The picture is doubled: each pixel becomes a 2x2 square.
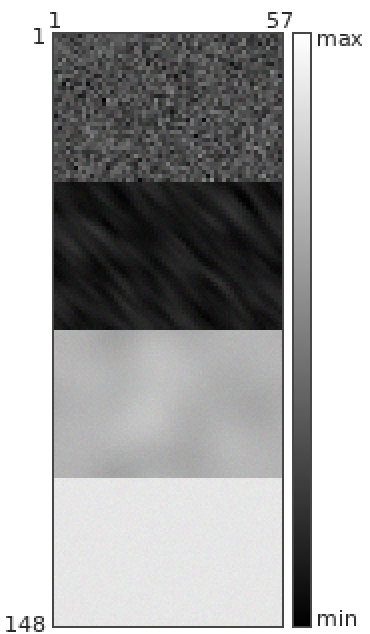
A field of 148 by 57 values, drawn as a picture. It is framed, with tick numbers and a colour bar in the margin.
It is made of 4 by 1 panels. Panel 1,1: low, fine-grained. Panel 2,1: very low, slanting down to the right, faint in contrast. Panel 3,1: high, smooth, faint in contrast. Panel 4,1: very high, flat.
